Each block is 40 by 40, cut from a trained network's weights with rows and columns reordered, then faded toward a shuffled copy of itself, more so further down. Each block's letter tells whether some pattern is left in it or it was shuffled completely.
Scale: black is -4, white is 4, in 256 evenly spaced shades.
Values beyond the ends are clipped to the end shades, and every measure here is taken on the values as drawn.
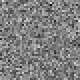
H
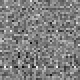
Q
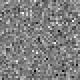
H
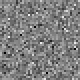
H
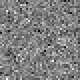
H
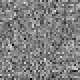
Q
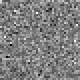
H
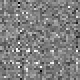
Q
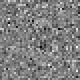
Q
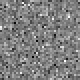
H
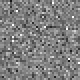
H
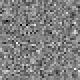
Q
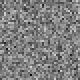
H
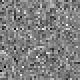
Q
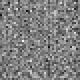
Q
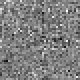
Q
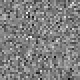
H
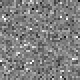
H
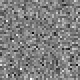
Q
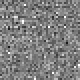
Q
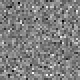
Q
